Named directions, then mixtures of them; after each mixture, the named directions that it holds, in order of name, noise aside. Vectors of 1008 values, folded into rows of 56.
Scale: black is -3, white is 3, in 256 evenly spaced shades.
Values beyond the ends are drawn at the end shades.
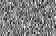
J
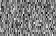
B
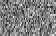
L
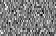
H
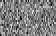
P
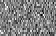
H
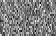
J, L, P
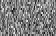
B, H, J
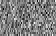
B, J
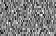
H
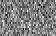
B, J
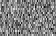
B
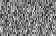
B, L, P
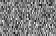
B, J, P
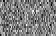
L, P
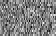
L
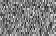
L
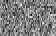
L
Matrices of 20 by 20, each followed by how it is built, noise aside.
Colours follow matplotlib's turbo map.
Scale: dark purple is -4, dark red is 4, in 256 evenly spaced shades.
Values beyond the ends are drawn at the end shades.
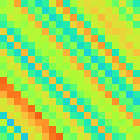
Toeplitz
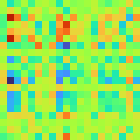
low rank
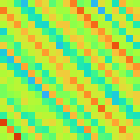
Toeplitz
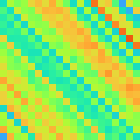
Toeplitz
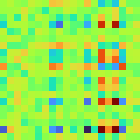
low rank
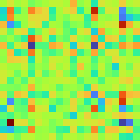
low rank
